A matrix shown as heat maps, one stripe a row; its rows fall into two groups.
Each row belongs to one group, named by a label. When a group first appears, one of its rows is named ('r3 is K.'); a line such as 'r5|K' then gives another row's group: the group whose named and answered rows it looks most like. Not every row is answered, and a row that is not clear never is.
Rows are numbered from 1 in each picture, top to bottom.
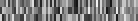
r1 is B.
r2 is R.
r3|B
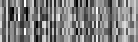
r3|B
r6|B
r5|B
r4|B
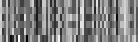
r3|B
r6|B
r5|B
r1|B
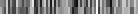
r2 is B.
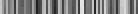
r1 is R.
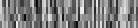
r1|B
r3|R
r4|R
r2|R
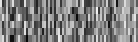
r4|B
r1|B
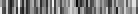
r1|B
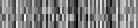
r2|R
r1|R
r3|B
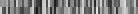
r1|R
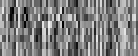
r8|R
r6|B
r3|B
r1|R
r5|R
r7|R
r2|R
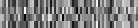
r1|B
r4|B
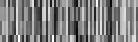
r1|B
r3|R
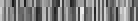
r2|R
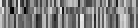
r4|R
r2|R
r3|R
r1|B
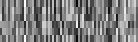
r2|B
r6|B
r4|R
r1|B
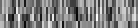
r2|R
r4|R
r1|R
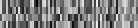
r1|B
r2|B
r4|B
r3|R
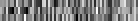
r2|B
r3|B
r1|R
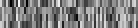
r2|R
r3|R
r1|B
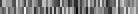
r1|R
